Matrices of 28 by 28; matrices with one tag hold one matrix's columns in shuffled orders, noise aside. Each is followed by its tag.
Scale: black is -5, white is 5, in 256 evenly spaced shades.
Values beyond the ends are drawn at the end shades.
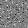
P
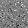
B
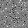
P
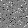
P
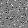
P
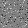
P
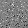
B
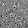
B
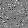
P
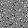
B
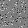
P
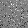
B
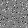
P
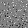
B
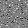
P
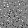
B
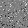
B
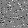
P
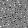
P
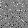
B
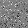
B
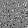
B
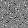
P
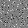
P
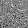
B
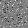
P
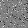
P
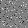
P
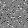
P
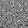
B
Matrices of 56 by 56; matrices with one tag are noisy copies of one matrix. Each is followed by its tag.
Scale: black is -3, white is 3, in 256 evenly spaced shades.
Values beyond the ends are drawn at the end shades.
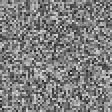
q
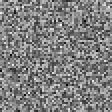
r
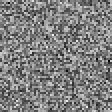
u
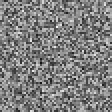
r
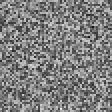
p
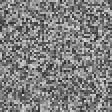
p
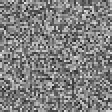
u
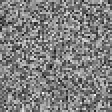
p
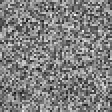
p
